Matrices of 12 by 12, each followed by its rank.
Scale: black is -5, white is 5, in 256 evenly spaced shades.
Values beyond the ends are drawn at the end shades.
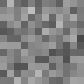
full rank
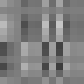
one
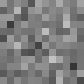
full rank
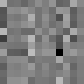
two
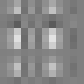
one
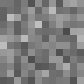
full rank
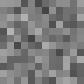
full rank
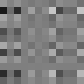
one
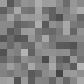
full rank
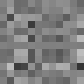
two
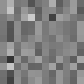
two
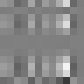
one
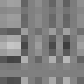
one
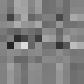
two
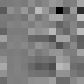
two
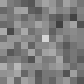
full rank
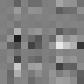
two
